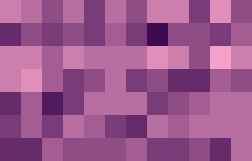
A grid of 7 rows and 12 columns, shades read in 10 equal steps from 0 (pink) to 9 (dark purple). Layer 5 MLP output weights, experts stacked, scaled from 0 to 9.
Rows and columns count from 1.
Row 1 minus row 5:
-5 -1 -3 -3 3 0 2 -4 -3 2 -2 2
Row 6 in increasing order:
3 3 3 3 3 4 4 4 6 6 6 7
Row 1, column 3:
5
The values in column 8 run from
1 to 9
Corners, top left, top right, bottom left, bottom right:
2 5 7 3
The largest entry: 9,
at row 2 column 8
